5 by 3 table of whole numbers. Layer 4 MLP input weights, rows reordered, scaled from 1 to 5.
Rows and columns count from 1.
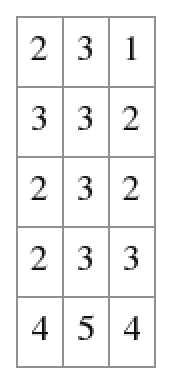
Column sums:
13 17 12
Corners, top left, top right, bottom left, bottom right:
2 1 4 4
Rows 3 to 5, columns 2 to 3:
3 2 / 3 3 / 5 4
